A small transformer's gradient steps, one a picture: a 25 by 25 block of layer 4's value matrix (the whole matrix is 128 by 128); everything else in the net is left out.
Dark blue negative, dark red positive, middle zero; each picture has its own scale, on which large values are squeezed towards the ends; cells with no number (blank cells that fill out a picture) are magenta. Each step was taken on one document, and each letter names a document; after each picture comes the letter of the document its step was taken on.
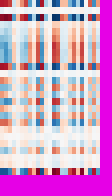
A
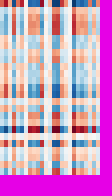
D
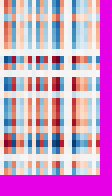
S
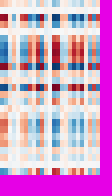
A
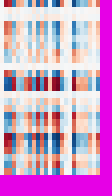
S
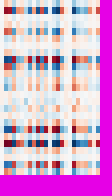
S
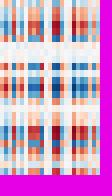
D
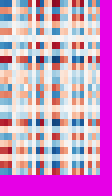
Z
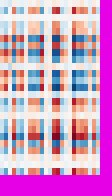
D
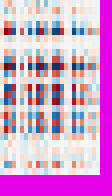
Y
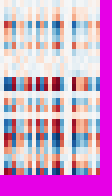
S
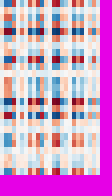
Y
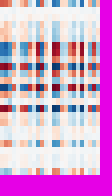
A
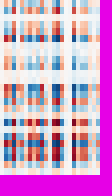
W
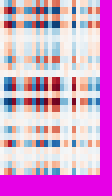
S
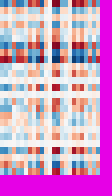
Z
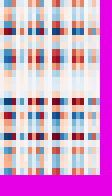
Y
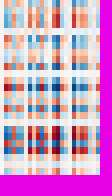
W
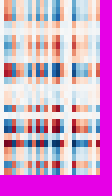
S
